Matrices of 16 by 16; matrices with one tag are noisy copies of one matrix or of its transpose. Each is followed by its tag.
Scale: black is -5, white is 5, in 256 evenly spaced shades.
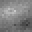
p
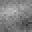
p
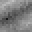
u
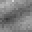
u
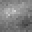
p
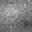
p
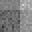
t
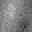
p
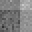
t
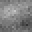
p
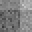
t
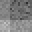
t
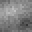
p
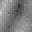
u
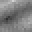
u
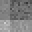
t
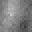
p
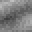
u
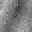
u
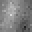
p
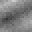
u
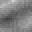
u
